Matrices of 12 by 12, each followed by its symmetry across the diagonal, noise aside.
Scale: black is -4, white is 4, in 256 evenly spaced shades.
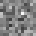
neither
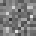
symmetric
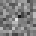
antisymmetric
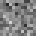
neither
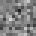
antisymmetric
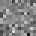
neither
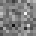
antisymmetric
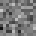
neither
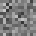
neither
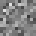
symmetric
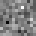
antisymmetric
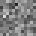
antisymmetric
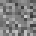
antisymmetric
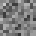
symmetric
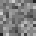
symmetric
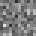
neither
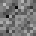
symmetric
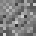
symmetric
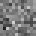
neither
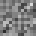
antisymmetric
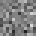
antisymmetric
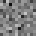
neither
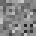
symmetric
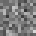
neither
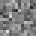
antisymmetric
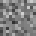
antisymmetric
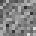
symmetric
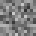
neither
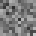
symmetric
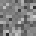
symmetric
